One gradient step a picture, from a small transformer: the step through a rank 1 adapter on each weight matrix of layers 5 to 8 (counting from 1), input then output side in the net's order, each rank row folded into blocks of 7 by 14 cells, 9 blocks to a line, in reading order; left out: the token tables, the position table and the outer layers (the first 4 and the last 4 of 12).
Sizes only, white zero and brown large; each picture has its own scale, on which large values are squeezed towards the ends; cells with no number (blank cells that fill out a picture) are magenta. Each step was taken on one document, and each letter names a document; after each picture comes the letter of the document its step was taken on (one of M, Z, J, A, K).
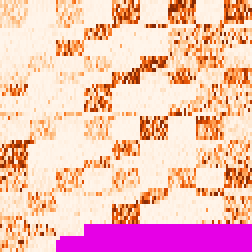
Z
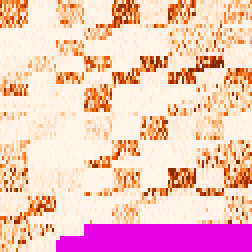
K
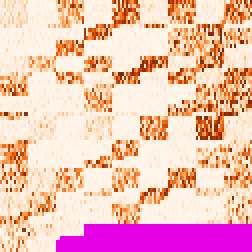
K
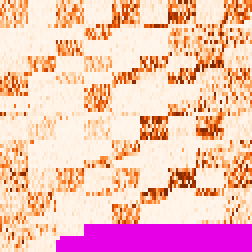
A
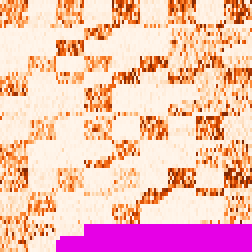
Z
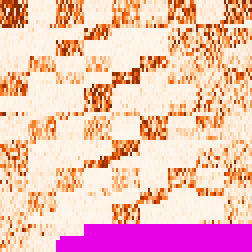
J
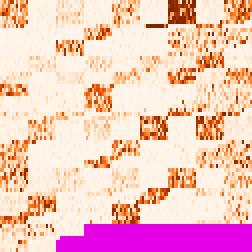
Z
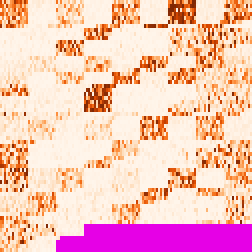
K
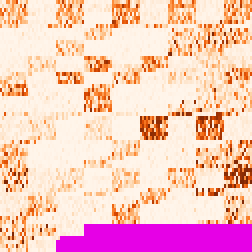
A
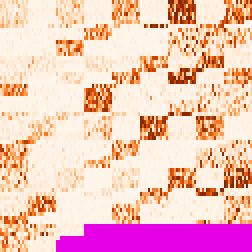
J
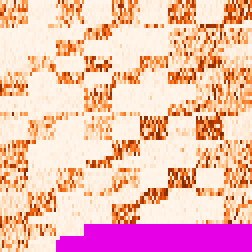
Z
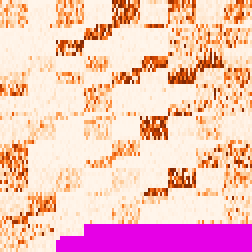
Z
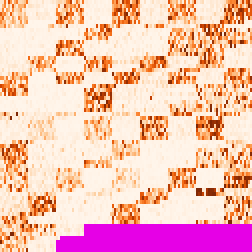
J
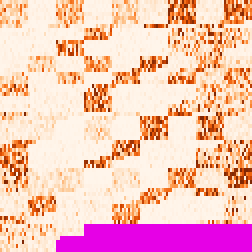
A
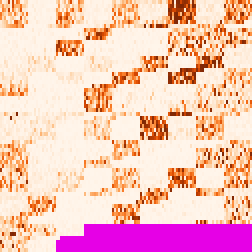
J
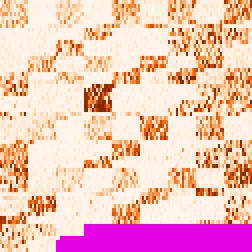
A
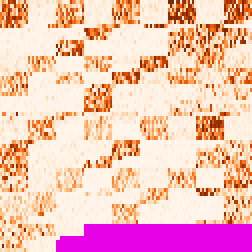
J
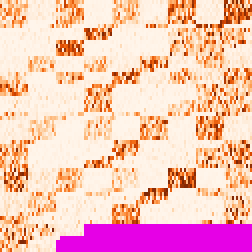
K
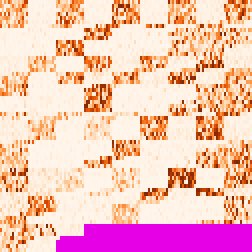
K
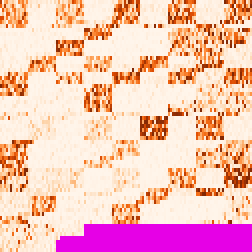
Z
